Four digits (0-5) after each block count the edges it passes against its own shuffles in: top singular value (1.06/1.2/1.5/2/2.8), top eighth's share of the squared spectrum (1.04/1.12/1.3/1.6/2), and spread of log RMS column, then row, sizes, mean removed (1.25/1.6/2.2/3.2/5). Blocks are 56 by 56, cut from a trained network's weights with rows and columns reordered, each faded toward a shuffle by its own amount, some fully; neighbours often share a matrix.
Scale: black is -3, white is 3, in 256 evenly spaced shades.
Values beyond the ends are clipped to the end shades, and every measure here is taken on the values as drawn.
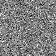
0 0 0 0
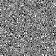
3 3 1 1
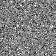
2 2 0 1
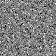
0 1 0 0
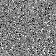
2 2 1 0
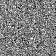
0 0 0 0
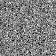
1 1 0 1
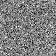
0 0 0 0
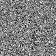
0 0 0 0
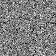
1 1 0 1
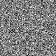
2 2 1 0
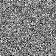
2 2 0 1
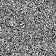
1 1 0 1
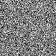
1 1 0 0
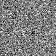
0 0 0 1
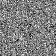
1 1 0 0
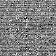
3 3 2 1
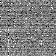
3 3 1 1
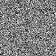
2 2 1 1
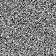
1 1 0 0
